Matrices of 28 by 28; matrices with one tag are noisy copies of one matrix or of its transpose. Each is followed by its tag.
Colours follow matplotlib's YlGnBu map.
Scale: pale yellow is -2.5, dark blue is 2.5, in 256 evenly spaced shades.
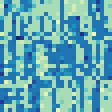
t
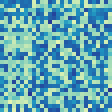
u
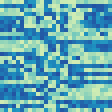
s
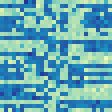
s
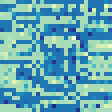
t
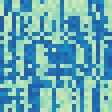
t
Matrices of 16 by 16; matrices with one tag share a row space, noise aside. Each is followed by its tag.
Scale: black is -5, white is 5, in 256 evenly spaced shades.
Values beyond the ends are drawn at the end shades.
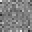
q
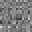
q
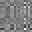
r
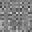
q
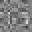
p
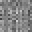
q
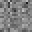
p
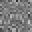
q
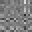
r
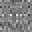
q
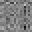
r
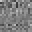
q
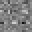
p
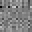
q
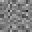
p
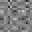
p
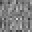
q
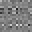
q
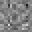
p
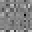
r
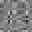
p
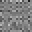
q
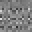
q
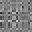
q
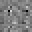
p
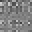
q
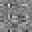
p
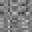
p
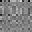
q
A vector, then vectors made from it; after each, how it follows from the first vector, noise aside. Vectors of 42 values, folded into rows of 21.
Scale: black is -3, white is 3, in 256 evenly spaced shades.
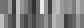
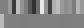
partly zeroed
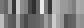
copied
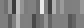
partly zeroed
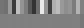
partly zeroed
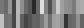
copied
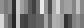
copied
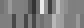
partly zeroed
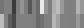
partly zeroed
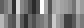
copied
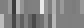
partly zeroed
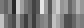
copied
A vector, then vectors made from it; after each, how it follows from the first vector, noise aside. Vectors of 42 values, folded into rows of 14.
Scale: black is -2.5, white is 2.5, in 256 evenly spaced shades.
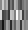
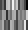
wrapped around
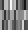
wrapped around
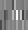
partly zeroed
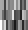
wrapped around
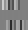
partly zeroed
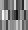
wrapped around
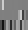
partly zeroed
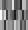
wrapped around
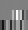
partly zeroed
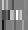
partly zeroed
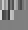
partly zeroed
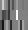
partly zeroed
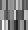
wrapped around
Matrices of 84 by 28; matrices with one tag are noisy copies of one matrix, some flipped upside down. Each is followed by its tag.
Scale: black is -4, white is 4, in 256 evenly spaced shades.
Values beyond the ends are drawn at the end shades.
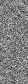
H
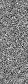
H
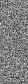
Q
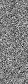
H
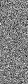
Q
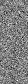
H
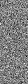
Q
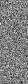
Q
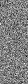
Q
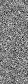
H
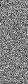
Q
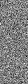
Q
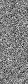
H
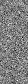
H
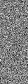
Q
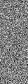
Q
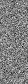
H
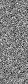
H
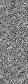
H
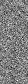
H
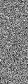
Q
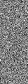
Q
